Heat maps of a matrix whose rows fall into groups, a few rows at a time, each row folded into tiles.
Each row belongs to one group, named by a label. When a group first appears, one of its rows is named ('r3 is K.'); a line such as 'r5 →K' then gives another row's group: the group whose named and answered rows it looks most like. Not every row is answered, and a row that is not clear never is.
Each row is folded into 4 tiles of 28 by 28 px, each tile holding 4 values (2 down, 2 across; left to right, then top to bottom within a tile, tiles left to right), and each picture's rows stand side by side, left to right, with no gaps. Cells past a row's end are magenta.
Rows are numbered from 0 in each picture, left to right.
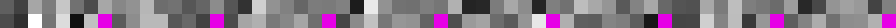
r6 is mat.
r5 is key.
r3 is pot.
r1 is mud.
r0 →mat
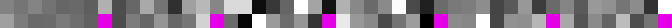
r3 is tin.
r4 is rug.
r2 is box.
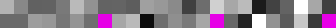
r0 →box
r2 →box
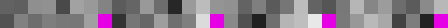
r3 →mud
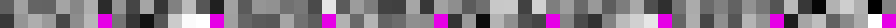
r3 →rug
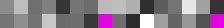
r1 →box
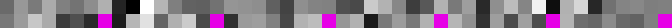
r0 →mud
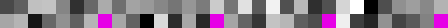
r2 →key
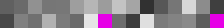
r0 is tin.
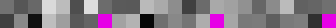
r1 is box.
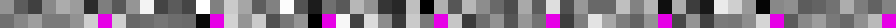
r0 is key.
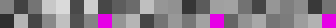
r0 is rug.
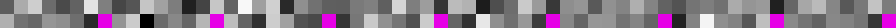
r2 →key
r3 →mat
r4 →box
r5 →box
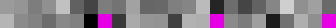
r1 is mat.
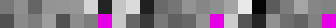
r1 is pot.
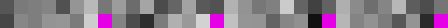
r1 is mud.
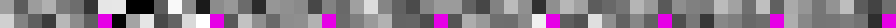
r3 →mud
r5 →box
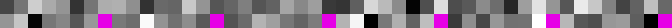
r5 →key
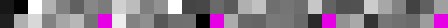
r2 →key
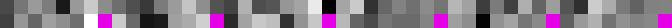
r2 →mat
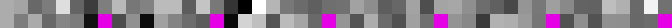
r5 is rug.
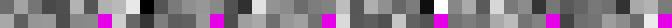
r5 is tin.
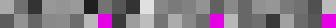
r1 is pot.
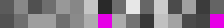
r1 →key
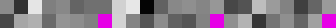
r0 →pot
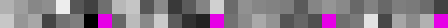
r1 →mud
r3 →rug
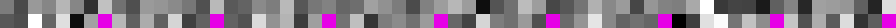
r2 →mat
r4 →box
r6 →mud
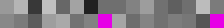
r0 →key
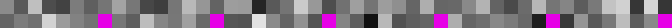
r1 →box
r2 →box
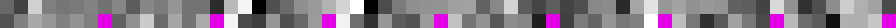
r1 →rug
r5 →tin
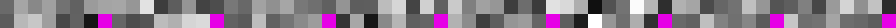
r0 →mud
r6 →box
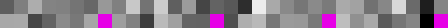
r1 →key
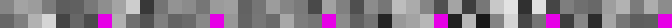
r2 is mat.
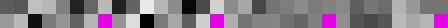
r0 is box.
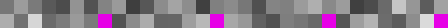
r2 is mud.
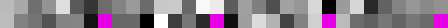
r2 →mat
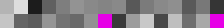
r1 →rug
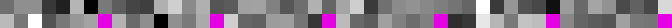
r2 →key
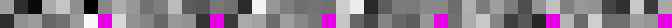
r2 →pot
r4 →mud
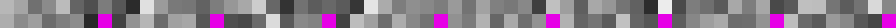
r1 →pot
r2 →mud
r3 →pot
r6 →mat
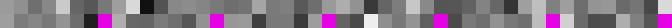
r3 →box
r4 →tin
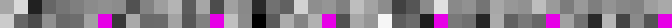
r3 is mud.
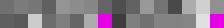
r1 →tin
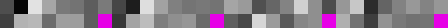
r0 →pot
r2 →box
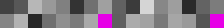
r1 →pot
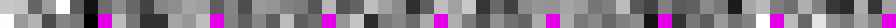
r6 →tin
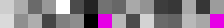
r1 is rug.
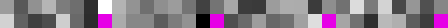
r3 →key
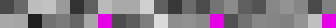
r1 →mud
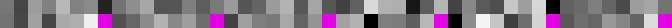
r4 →mat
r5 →tin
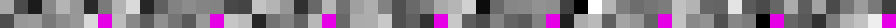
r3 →mud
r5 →pot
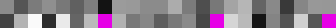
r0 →rug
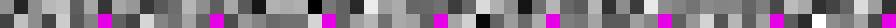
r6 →rug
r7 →box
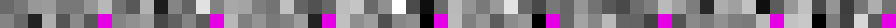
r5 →mud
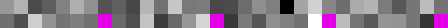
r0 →box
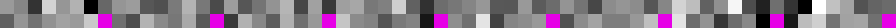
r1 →box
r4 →rug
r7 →pot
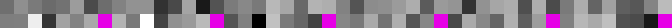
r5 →mud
